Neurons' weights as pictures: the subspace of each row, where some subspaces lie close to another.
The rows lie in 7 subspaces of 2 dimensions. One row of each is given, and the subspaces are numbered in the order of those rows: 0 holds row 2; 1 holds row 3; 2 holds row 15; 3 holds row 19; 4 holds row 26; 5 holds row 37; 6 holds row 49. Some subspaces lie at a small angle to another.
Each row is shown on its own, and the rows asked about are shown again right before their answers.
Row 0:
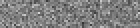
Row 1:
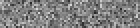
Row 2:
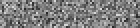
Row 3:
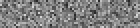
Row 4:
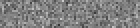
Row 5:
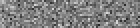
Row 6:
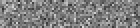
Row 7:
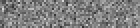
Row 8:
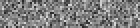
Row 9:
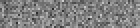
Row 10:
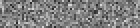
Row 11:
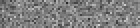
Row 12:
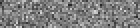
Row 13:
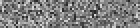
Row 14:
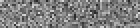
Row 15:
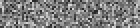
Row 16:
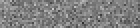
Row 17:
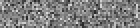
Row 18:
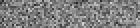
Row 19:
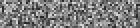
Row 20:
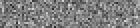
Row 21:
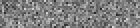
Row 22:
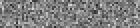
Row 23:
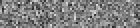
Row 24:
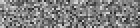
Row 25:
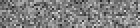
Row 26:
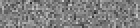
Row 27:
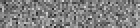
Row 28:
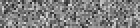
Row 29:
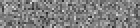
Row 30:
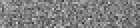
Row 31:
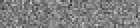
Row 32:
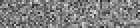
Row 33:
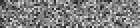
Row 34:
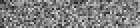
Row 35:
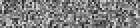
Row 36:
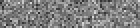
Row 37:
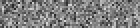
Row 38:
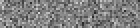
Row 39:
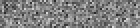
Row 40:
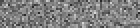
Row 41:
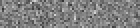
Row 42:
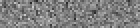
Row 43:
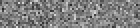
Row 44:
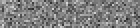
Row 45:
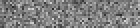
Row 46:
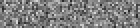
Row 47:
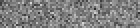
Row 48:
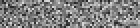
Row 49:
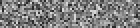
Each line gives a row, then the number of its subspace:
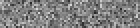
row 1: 4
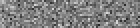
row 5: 5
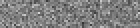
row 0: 1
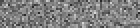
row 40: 1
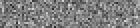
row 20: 2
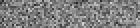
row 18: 6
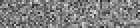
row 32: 1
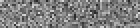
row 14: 1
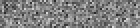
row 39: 0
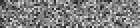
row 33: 0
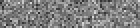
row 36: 0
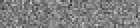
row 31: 3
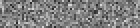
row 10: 2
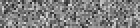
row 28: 5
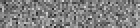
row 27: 3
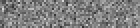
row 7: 5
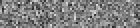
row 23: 6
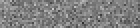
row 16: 3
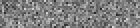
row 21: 0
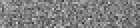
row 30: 3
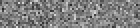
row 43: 6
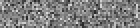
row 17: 4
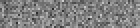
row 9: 3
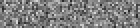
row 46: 3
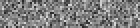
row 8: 5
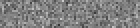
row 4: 4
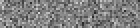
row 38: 0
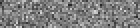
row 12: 2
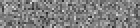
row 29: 4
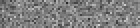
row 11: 5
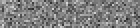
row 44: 5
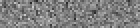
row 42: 1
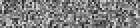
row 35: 0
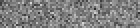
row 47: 6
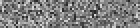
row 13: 6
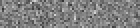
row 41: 6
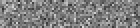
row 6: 5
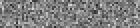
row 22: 2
